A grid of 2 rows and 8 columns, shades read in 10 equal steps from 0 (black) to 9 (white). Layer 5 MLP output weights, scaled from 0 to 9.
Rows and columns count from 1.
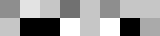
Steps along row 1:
up down down up down up same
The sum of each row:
50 38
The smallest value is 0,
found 3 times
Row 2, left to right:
7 0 0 9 7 9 0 6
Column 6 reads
5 9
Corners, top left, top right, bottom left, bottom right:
5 7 7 6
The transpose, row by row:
5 7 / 8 0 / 7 0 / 4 9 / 7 7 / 5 9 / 7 0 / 7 6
